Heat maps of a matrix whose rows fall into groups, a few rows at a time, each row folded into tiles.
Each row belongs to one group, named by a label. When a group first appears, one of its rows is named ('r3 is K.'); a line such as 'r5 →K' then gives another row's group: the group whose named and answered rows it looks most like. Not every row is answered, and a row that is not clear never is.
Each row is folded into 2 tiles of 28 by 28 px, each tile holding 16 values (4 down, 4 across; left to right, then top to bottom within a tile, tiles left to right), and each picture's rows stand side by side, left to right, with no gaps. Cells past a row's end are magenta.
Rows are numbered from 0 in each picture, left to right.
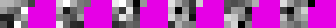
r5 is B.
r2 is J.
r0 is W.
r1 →B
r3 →J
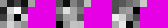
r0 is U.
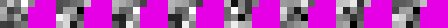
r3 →W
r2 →W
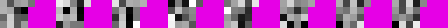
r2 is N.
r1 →J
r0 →N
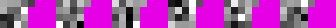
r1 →B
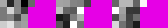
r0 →U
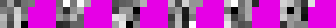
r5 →J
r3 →N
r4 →B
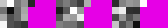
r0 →B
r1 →U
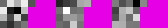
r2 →U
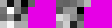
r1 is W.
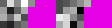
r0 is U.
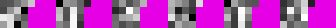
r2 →U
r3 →J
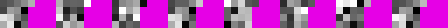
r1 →J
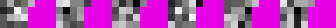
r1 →B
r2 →U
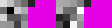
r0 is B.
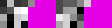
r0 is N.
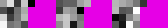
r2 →W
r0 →B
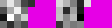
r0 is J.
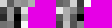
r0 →N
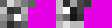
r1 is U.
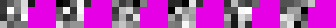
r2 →U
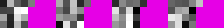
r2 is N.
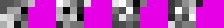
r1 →J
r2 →J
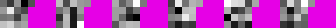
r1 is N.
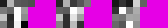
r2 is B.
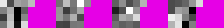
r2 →U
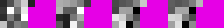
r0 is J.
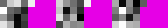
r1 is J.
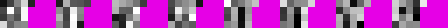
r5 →N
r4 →N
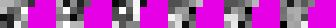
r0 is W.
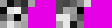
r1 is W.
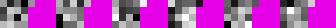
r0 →U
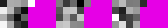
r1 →U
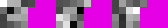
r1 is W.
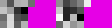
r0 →N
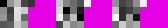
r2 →J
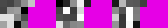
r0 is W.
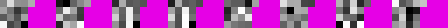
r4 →U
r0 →B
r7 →N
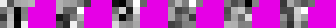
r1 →W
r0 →N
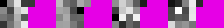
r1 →N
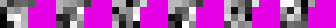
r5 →J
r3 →W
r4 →J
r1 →W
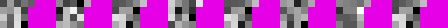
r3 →J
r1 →U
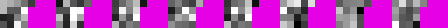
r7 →B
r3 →U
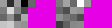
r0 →U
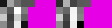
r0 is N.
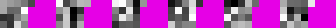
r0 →W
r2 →J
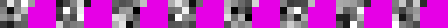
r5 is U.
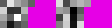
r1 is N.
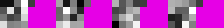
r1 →U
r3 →W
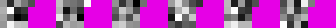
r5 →B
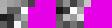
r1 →U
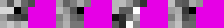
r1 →N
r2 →W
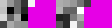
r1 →W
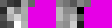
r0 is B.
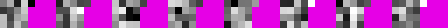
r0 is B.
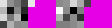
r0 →J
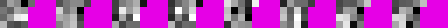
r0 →U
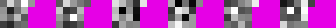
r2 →J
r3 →U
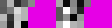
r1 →U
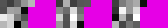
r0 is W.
